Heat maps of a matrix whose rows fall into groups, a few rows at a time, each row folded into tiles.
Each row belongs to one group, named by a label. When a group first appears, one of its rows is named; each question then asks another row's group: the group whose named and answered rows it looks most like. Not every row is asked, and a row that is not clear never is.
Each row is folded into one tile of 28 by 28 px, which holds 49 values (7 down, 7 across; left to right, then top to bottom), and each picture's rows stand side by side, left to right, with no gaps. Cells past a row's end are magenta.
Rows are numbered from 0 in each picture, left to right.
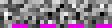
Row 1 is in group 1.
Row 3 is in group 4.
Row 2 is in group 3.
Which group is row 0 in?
3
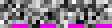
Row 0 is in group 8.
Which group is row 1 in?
1
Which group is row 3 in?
3
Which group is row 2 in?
3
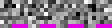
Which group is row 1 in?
8
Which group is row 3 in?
3
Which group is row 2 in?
8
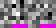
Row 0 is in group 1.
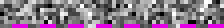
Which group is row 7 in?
1
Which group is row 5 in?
1
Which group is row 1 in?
1
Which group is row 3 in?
8
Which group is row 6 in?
3
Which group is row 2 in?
3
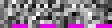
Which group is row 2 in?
4
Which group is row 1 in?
8
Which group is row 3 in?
8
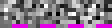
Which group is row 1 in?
4
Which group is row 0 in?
1
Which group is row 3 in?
8
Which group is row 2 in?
3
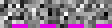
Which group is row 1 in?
1
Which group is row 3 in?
8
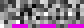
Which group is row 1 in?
3
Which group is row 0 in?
8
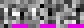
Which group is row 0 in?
1
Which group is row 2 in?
8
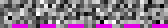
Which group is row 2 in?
8
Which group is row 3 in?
1
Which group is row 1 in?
4
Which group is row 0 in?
3
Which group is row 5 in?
4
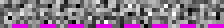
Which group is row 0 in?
3
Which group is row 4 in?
4
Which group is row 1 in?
4
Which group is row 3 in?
1
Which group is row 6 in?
8
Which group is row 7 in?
8
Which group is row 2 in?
4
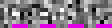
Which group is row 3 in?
1
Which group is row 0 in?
1
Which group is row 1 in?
3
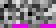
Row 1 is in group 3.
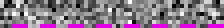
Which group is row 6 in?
4
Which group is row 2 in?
8
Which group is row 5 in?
1
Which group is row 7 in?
1
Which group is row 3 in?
4
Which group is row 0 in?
4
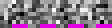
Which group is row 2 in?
4
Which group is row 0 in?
1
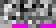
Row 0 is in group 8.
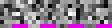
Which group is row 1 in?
8
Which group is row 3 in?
1
